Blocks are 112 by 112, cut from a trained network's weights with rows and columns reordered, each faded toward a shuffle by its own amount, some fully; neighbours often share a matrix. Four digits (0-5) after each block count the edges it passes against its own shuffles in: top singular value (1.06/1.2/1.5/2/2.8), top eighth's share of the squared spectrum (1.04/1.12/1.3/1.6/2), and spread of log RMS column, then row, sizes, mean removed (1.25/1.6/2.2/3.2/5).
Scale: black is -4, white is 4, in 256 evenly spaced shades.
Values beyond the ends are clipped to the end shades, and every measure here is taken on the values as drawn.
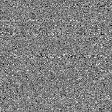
3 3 0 3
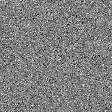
1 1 0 1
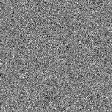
3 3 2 2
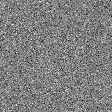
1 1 0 0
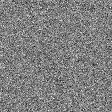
0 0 0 0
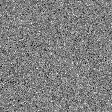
0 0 0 0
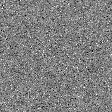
0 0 0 0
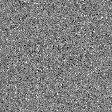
2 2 1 0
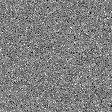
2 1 0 0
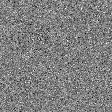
1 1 0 1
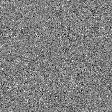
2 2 0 2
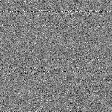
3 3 0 3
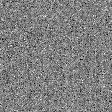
1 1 0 0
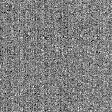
3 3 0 2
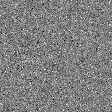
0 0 0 0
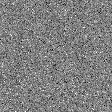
0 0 0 0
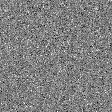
1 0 0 0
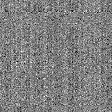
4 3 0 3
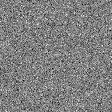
0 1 0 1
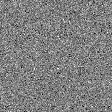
1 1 0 1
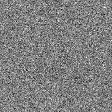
2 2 1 1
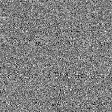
2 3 0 3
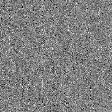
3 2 2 0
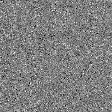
2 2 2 0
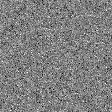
2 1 1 0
